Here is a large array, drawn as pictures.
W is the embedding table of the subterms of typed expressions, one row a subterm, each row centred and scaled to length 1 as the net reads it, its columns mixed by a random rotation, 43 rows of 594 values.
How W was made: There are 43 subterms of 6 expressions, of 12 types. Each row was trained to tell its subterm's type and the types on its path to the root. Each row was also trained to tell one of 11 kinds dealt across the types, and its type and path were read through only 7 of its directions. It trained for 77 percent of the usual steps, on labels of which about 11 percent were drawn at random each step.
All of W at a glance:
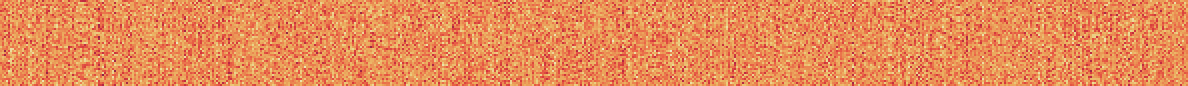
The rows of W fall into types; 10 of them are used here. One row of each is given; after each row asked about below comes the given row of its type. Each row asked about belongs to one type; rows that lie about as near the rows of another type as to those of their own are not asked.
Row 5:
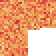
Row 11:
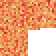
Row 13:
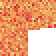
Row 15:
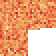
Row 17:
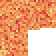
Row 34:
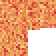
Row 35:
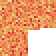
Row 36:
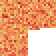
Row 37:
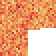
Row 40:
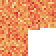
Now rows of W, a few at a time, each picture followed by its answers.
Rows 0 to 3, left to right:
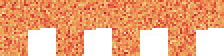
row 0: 17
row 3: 40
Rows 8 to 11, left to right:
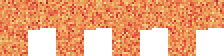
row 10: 13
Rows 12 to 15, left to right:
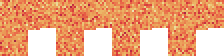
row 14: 34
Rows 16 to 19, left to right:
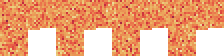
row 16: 11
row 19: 5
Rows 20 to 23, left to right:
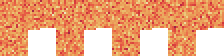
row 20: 11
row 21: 34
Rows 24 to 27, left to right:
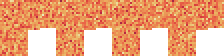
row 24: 5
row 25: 15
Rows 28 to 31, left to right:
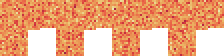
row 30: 35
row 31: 5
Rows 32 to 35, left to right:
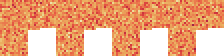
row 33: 17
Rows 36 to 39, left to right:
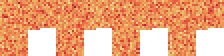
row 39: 17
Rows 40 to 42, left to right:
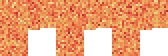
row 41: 13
